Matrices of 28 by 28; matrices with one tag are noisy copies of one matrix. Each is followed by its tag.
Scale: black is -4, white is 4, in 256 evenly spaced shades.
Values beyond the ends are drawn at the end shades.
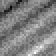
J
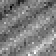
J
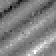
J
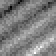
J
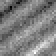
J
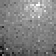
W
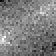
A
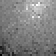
W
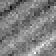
J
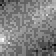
A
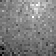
W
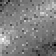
A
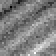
J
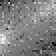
A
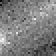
A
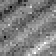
J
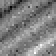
J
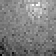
W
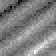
J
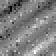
J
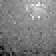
W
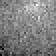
W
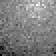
W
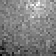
W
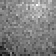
W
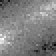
A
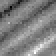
J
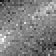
A
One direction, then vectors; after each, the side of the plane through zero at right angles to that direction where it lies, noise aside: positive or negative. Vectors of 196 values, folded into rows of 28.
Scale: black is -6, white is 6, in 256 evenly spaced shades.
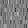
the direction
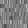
negative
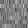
positive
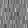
negative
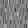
positive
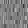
negative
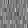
negative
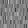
positive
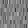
positive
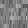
positive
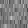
positive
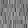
positive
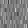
negative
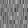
positive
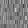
negative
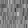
positive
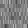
negative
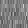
negative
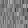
positive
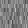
negative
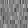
positive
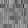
negative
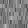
positive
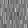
negative
